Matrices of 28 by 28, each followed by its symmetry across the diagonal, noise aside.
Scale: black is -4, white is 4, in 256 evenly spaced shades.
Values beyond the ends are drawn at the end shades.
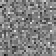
neither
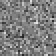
antisymmetric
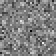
symmetric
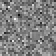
antisymmetric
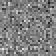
antisymmetric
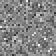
symmetric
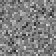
symmetric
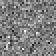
neither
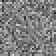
antisymmetric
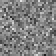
neither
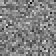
neither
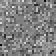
symmetric
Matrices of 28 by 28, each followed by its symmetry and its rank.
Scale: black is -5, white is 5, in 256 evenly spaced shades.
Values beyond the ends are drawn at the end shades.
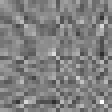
symmetric, rank three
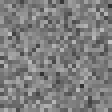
neither, full rank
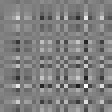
symmetric, rank one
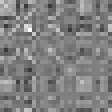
symmetric, rank three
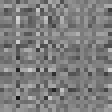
neither, rank three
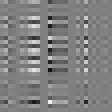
neither, rank one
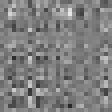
neither, rank three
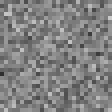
neither, full rank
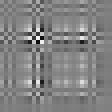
symmetric, rank one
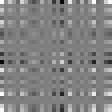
symmetric, rank one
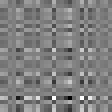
neither, rank one
